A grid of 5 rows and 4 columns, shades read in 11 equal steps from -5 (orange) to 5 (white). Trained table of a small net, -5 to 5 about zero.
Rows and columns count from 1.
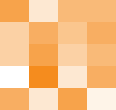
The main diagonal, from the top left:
-3 -2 1 -2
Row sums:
-2 -3 -2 1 2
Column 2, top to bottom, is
3 -2 -3 -5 3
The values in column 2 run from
-5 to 3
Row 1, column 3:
-1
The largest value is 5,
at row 4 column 1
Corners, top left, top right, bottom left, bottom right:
-3 -1 -2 4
